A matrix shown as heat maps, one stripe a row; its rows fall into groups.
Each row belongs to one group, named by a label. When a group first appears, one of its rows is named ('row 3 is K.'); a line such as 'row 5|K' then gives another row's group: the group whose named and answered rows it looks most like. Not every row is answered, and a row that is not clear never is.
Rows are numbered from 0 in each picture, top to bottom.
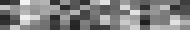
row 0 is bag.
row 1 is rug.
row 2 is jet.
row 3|bag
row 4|bag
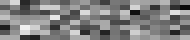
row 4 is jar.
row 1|jet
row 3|rug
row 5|bag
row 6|jet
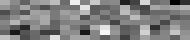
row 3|jet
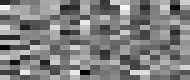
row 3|bag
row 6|rug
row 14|jet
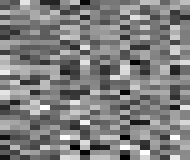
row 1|bag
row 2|rug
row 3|jet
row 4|rug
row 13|rug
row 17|jet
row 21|jar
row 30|jet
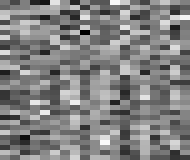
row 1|jet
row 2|rug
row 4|bag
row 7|rug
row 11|jet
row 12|rug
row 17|jar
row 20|jar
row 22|jar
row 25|jet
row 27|jet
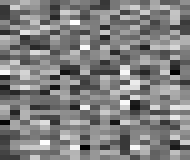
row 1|bag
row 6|bag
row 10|jar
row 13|rug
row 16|jet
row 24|jar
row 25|jar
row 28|jar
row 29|jet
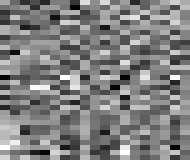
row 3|bag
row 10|bag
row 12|rug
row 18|rug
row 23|rug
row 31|rug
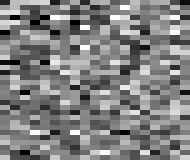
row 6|bag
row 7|jar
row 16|jet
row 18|jet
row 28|rug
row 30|jet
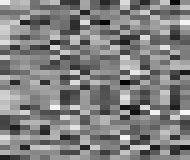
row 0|rug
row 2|jet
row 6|rug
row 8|jar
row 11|rug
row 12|bag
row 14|jet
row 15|rug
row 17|jet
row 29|jet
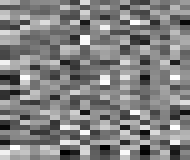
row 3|rug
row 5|bag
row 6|jar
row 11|bag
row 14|bag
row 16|bag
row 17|rug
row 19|bag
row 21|rug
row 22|jet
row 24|bag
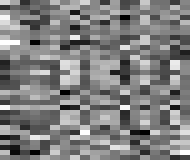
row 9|rug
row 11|jet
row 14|jar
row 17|bag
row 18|rug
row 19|jar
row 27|jar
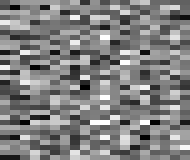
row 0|jet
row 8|jar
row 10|bag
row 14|bag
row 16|bag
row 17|jet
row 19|jet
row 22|jar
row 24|jet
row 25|rug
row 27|bag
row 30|jar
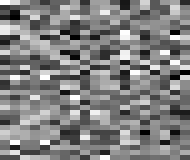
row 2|bag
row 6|rug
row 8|jar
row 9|jet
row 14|jet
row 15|jar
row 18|rug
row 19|jar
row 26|rug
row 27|rug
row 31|bag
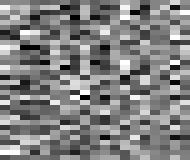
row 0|bag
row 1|rug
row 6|bag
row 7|bag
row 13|rug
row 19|jet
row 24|rug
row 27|jet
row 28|bag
